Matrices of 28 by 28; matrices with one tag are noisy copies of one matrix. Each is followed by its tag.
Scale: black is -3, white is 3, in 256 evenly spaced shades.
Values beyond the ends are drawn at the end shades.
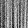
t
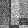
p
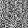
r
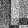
p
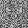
r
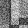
p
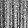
t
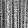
t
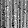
t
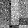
p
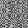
r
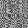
r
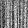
t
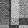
p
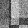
p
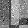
p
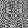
r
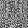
r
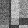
p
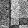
p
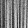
t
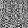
r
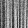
t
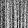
t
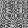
r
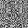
r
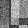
p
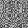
r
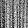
t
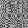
r
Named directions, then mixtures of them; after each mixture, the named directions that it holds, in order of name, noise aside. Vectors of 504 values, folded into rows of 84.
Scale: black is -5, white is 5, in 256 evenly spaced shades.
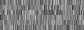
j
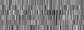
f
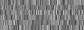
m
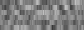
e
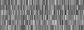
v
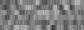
e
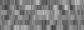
e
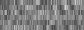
e, j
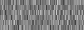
m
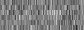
f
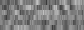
e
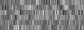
e, m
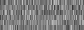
j, v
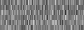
v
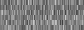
v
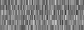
v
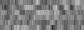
e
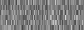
m, v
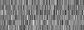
m, v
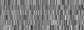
m, v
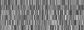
m, v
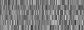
m, v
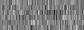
f, v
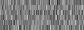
m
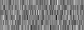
f, m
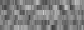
e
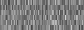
m, v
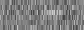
f, j
